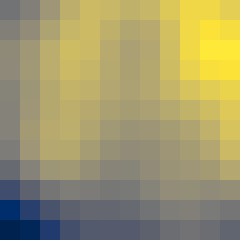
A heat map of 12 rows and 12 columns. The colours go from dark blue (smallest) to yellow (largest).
Lone odd cells: none. Ninth with the highest average: top right. Roughest part: bottom left. Ninth with the lowest average: bottom left. Slope: up to the top right.
